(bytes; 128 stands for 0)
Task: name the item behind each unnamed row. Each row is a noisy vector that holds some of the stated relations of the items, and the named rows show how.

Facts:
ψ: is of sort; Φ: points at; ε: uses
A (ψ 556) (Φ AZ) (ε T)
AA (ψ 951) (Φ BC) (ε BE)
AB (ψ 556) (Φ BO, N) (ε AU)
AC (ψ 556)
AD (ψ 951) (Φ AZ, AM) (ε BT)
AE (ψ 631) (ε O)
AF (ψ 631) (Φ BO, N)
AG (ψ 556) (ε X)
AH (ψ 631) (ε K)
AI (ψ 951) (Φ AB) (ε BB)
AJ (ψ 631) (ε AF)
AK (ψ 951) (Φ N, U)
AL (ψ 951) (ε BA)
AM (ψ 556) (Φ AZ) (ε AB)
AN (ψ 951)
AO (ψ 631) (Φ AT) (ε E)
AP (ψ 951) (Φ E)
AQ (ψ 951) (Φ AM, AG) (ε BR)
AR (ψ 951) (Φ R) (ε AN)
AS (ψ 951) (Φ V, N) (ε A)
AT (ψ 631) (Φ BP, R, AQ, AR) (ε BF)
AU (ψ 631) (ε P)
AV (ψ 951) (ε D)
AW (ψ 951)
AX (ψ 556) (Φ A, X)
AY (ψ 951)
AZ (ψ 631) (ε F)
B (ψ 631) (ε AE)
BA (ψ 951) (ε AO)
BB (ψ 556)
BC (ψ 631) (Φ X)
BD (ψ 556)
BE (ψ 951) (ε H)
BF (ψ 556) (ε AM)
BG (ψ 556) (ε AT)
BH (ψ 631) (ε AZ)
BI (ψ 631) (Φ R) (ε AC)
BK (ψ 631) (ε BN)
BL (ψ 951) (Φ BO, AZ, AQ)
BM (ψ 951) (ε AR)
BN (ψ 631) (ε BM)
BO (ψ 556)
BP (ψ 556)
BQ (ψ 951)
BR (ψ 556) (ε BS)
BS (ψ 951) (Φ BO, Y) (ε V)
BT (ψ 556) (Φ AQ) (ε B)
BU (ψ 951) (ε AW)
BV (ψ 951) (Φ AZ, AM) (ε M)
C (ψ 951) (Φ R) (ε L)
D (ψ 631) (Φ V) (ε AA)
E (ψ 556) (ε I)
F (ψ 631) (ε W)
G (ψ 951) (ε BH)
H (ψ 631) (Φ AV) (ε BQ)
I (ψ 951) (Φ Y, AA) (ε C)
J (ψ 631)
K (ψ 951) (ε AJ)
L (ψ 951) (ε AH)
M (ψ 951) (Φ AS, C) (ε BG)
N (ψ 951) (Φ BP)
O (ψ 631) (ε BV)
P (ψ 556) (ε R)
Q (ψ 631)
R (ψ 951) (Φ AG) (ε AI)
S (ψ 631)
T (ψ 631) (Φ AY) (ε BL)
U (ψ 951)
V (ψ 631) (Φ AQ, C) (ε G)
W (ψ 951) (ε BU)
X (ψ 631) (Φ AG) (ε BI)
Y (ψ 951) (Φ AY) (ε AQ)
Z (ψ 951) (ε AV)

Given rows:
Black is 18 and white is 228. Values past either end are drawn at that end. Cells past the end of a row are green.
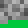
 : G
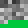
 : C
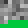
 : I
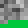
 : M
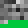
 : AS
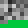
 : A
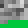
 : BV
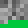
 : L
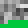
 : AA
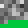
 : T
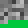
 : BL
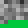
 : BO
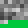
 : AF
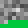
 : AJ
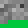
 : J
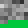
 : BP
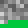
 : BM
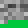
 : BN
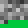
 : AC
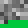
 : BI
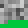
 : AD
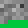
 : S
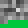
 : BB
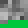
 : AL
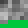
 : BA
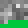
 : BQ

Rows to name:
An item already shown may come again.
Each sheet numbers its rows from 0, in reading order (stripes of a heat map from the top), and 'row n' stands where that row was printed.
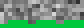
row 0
U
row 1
BC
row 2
BP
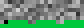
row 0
AG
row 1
AU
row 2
BL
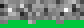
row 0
AQ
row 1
AK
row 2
Y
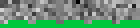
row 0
C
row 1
BS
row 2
BR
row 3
AI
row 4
H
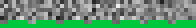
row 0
AB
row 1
BL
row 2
AB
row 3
A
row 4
AM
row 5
BO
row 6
AP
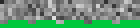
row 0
AY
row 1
R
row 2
N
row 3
AX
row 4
BS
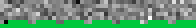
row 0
AG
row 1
Z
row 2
BR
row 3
BL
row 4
BD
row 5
AR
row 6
AZ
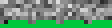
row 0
X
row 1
AO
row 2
BT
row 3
E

